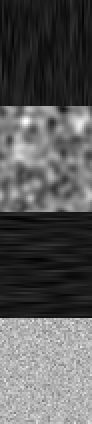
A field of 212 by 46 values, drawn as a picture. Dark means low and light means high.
The table splits into 4 rows of 1 panel. Panel 1,1: very low, streaked downward, faint in contrast. Panel 2,1: middling, blotchy, strong in contrast. Panel 3,1: very low, streaked across, faint in contrast. Panel 4,1: high, fine-grained.
